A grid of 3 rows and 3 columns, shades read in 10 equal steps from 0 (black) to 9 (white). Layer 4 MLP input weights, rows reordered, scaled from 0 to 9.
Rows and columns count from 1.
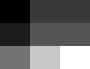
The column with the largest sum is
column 3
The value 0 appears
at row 1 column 1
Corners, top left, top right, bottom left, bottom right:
0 2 4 9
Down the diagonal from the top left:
0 3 9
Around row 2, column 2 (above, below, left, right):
2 7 1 3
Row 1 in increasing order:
0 2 2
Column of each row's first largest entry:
2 2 3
